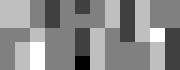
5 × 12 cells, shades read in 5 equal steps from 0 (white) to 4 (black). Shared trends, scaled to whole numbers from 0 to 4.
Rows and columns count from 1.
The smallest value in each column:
1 1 0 2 2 2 1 1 2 1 0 2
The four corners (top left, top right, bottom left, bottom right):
1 2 2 3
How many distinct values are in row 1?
3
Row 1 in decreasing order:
3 3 3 2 2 2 2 2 1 1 1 1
